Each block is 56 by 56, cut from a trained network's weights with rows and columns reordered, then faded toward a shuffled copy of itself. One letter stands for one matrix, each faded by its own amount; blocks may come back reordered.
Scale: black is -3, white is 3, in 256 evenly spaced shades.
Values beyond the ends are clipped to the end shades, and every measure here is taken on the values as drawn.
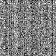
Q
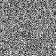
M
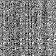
Q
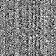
Q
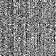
Q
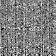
Q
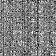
Q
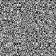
M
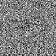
M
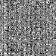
Q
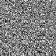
M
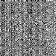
Q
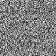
M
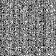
Q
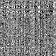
Q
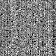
Q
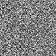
M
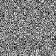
M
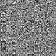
M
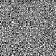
M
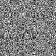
M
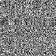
M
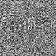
M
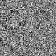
M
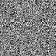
M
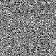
M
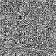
M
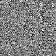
M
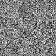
M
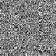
M
